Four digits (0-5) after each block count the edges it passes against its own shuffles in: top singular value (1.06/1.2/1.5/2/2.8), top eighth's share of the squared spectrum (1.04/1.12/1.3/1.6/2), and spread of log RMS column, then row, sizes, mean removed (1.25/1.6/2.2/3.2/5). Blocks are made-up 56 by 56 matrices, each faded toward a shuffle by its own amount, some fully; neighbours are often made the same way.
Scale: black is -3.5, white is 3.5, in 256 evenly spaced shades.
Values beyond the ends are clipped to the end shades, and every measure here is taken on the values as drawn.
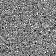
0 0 0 0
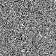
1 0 2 0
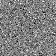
0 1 0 0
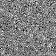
0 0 0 0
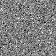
0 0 0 0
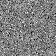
0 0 0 0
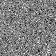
0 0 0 0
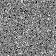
0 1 0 0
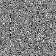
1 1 2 0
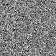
0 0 1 0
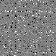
4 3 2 2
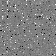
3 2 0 0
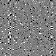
4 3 2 1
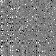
4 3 2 1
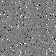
2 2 0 0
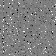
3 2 1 0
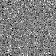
3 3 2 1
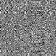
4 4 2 2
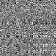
4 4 2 2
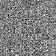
3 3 1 0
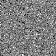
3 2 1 0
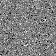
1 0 0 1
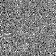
3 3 1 1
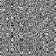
4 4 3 2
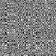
4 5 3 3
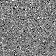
1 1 0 0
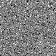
2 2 0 0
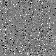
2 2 1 0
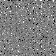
1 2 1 1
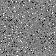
2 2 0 0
